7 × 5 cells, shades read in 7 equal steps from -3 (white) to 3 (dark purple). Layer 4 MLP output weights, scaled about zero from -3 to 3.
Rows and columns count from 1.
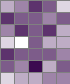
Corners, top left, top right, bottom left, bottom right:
-1 -2 -2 0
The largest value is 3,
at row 6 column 3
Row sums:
0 5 4 -6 5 4 -4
